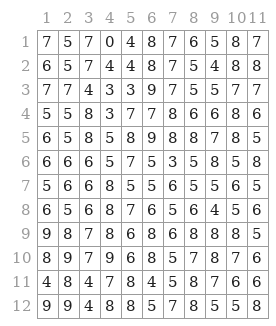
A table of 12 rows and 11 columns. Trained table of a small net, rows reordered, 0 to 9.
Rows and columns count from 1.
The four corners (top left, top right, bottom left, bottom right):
7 7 9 8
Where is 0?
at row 1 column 4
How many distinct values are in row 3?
5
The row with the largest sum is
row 9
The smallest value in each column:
4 5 4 0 3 4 3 5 4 5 5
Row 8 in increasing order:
4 5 5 5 6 6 6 6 6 7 8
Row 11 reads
4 8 4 7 8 4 5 8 7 6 6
